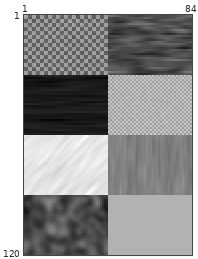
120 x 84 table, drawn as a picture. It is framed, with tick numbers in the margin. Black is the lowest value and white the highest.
The table splits into 4 rows of 2 panels. Panel 1,1: middling, checkered, strong in contrast. Panel 1,2: low, streaked across. Panel 2,1: very low, streaked across, faint in contrast. Panel 2,2: high, checkered. Panel 3,1: very high, slanting up to the right, faint in contrast. Panel 3,2: middling, streaked downward, faint in contrast. Panel 4,1: low, blotchy. Panel 4,2: high, flat.
